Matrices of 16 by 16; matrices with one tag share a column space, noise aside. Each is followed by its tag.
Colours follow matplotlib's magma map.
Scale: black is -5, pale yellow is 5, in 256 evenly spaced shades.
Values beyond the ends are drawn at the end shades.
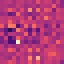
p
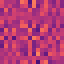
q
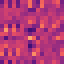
q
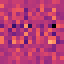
p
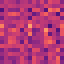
p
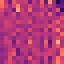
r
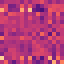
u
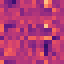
q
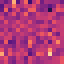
r
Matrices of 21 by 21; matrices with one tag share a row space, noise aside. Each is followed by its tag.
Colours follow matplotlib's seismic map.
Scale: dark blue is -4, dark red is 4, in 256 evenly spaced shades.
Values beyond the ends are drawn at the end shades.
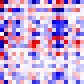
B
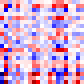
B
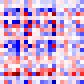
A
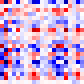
B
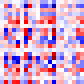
A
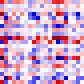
B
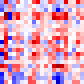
B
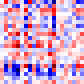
A
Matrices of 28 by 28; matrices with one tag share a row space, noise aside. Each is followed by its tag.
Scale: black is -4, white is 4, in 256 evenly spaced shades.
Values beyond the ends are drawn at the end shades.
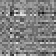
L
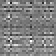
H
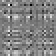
H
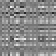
L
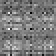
H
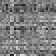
L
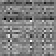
H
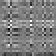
H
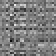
L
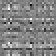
H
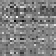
L
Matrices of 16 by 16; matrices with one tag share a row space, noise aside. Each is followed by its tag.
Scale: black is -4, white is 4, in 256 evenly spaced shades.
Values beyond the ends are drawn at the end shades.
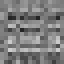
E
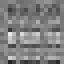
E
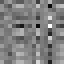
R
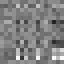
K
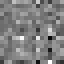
R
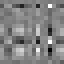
R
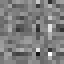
R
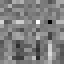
R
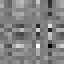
R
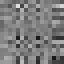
K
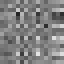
K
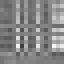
K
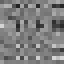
K
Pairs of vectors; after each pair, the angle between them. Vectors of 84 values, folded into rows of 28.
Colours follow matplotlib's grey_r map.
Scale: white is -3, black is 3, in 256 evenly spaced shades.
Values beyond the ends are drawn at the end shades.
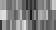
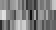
nearly parallel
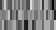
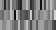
partly opposed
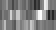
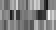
nearly opposite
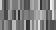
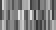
partly opposed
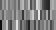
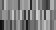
partly aligned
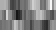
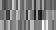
partly opposed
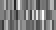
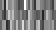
partly opposed
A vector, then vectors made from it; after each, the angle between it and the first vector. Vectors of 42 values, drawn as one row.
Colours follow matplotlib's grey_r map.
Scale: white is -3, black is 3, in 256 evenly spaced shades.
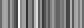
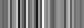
nearly opposite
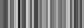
nearly opposite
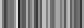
nearly opposite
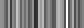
partly opposed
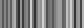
partly opposed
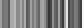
orthogonal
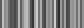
partly aligned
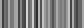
nearly opposite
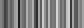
nearly opposite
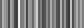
nearly parallel
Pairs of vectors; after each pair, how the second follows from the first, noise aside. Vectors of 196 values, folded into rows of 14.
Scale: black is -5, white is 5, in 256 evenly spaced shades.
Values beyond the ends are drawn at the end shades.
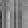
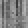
wrapped around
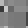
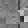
wrapped around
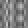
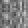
wrapped around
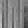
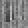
wrapped around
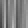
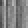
wrapped around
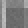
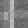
wrapped around
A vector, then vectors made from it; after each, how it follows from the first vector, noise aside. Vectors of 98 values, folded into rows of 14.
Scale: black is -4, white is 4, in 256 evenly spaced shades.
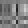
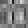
wrapped around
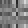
wrapped around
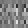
sign-scrambled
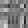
wrapped around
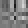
wrapped around
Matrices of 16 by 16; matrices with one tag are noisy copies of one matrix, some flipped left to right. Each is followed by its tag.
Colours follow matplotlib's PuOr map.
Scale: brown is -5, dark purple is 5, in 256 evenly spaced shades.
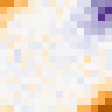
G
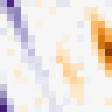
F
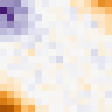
G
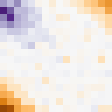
G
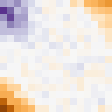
G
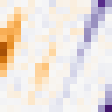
F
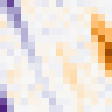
F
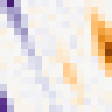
F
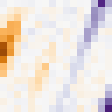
F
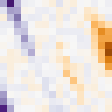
F
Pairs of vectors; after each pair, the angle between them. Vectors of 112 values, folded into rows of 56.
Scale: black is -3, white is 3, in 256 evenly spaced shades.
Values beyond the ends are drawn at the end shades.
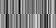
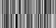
partly aligned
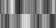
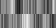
nearly parallel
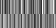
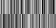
nearly opposite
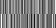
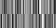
partly opposed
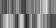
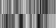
nearly opposite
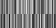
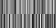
nearly parallel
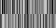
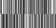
nearly opposite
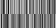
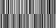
nearly parallel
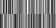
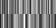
orthogonal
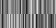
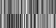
nearly opposite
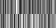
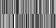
partly opposed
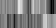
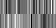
partly opposed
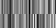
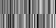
nearly parallel
